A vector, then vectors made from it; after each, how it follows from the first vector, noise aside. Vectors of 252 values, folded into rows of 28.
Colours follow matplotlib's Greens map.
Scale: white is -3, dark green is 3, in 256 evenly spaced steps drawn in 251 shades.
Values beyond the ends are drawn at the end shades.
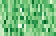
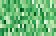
sign-scrambled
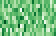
sign-scrambled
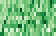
sign-scrambled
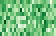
sign-scrambled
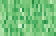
shrunk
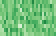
shrunk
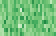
shrunk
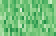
shrunk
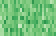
shrunk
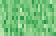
shrunk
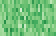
shrunk
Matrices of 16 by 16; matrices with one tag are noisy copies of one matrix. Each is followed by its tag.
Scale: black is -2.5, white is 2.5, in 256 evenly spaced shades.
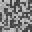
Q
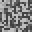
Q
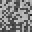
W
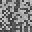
W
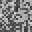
W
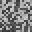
W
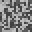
Q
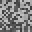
W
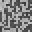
Q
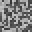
Q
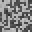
Q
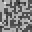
Q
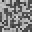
Q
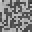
Q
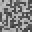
Q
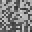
W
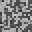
Q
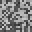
W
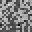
W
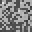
W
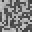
Q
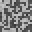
Q
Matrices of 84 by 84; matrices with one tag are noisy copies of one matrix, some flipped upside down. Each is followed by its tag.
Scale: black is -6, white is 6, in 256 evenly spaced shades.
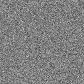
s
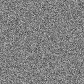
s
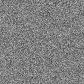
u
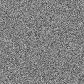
s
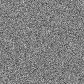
s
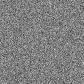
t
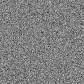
t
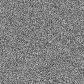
u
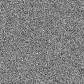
u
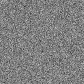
t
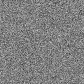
u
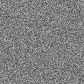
s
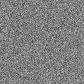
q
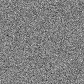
s
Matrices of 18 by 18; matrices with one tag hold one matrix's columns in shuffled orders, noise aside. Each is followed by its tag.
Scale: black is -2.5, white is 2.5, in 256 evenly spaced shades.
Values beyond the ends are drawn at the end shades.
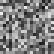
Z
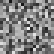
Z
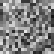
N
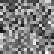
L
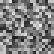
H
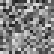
L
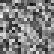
Z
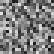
Z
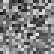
L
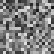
L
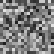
L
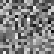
L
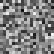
L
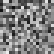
L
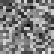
L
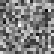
N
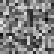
N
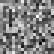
N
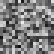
H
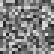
H
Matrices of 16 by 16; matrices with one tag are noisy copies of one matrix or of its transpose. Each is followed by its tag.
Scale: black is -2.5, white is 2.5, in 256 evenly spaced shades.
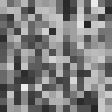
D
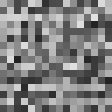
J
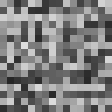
J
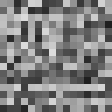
J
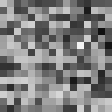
D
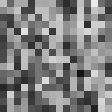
D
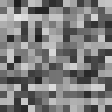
J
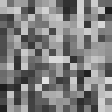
D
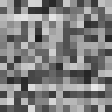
J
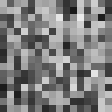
D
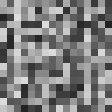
J
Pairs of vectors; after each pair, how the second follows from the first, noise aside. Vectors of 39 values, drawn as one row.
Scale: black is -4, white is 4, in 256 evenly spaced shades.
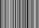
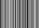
copied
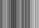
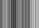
copied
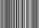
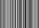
negated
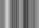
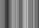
negated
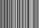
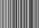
negated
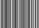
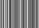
reversed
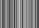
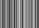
copied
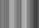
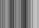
negated
